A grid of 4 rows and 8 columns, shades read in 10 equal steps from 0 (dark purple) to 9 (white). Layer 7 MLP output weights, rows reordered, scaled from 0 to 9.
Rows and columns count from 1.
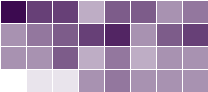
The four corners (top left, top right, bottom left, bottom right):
0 4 9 5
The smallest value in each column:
0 2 2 2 1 3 3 2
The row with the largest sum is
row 4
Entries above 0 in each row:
7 8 8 8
